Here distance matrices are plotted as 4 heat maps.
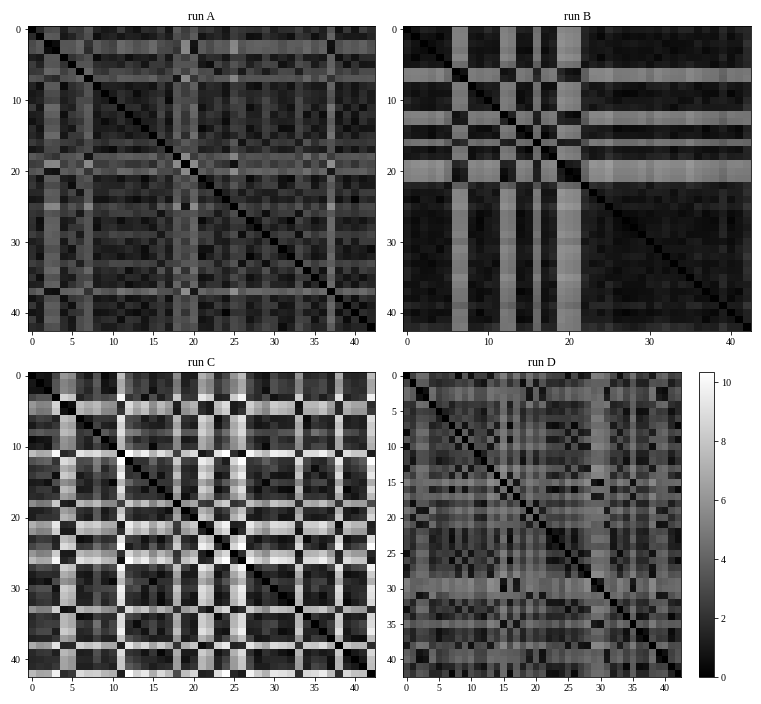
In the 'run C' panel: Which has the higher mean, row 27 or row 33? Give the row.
33
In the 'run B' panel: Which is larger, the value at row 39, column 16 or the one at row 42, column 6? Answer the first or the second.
the second
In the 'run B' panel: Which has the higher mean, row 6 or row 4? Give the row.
6
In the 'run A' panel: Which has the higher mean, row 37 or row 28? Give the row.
37
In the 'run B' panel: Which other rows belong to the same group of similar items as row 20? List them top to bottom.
6, 7, 12, 13, 16, 19, 21
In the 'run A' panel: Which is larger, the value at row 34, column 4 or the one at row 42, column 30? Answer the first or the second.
the second
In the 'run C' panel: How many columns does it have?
43
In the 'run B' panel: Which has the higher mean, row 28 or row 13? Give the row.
13
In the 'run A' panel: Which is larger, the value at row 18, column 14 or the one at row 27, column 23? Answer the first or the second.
the first
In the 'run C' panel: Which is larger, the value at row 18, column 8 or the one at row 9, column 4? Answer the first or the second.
the first
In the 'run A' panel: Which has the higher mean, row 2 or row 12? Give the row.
2
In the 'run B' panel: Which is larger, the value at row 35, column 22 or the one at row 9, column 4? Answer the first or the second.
the first
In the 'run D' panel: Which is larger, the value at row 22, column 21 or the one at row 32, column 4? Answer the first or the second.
the first
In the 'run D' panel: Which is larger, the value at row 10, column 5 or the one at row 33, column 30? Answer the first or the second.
the second
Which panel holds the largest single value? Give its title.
run C
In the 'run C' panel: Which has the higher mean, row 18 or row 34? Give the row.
18
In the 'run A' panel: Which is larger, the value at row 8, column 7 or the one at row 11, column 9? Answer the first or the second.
the first
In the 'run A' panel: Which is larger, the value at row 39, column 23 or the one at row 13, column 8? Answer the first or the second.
the first
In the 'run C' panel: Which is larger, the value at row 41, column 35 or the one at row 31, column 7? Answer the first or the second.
the first
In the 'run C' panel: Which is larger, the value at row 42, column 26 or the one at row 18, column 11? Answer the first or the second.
the second
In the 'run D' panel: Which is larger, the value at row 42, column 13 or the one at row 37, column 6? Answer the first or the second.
the first
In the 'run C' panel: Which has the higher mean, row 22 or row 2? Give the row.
22
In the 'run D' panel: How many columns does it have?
43
